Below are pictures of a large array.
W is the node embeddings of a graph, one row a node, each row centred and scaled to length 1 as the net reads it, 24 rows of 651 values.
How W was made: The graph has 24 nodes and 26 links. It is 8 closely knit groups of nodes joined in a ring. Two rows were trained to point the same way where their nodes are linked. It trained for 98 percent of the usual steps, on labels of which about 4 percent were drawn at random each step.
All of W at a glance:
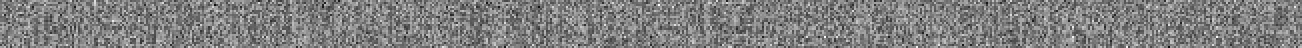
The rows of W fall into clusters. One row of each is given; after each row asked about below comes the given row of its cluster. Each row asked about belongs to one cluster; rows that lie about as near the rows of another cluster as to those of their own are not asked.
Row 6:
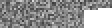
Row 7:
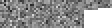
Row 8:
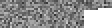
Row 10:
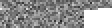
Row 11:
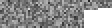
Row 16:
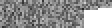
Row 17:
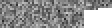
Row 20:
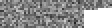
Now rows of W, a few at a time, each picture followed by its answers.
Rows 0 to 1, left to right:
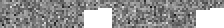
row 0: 11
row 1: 17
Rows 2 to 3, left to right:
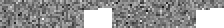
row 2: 16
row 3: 7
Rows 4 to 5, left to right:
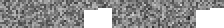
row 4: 7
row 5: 11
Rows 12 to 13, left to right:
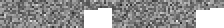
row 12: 8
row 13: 6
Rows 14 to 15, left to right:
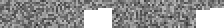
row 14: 6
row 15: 16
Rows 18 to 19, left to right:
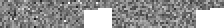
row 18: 10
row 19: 8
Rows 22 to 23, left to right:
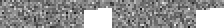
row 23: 20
